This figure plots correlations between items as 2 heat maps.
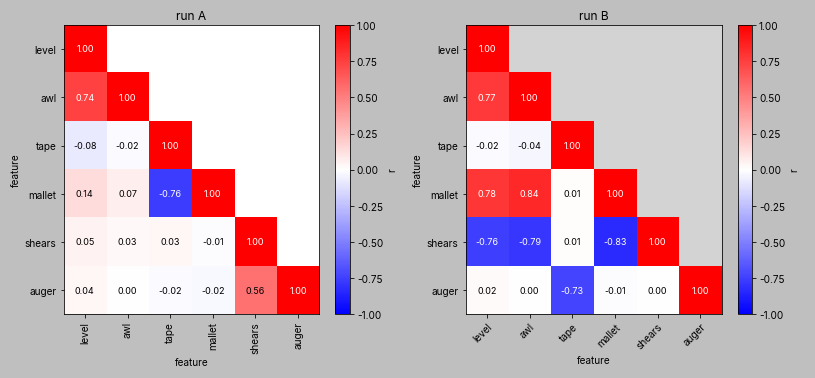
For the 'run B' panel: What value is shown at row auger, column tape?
-0.73
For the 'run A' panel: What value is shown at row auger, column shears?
0.56
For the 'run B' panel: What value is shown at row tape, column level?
-0.02
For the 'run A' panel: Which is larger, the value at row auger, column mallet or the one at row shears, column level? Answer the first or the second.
the second
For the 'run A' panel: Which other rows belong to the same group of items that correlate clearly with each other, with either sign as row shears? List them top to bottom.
auger
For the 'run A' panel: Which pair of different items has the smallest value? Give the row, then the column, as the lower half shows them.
mallet, tape
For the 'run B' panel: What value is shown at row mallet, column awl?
0.84
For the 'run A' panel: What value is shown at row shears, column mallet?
-0.01
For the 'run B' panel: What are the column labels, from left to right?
level, awl, tape, mallet, shears, auger
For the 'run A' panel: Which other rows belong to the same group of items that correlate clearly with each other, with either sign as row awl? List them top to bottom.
level
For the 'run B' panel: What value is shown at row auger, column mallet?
-0.01
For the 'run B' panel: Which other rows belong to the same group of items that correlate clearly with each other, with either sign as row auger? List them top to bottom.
tape
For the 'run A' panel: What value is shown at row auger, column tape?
-0.02
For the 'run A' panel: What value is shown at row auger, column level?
0.04
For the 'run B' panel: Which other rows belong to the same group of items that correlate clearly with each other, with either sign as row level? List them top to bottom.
awl, mallet, shears
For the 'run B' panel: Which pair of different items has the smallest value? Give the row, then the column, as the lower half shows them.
shears, mallet
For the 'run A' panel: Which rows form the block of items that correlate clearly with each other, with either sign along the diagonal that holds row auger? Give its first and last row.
shears to auger
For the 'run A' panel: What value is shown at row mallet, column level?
0.14
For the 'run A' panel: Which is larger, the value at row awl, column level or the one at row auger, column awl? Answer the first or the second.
the first
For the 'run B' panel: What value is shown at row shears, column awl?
-0.79
